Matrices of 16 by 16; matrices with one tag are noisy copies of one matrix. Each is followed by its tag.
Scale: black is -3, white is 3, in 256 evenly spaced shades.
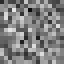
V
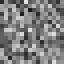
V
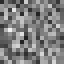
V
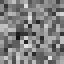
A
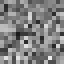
A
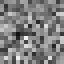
A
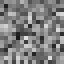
A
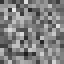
V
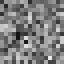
A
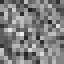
V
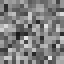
A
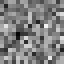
A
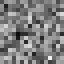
A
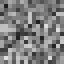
A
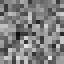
A
